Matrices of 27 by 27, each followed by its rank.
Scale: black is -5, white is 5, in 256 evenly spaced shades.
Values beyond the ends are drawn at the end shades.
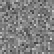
full rank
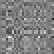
three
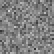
full rank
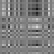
one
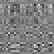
three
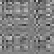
three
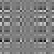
one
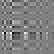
one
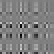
one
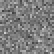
full rank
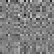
three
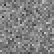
full rank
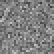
full rank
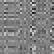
three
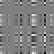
one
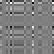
one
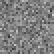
full rank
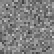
full rank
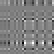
one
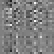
three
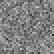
full rank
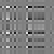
one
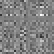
three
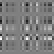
one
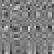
three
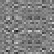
three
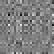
three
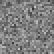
full rank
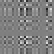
one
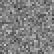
full rank
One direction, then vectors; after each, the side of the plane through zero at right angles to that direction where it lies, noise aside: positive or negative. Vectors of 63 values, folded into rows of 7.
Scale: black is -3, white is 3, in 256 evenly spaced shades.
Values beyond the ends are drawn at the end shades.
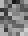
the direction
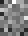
negative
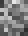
negative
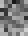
positive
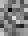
positive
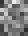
negative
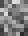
negative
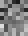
positive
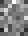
negative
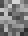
negative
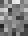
negative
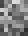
negative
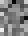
positive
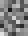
positive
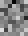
positive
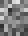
negative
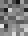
positive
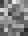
negative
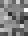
negative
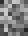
negative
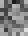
positive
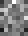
negative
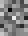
positive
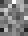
negative
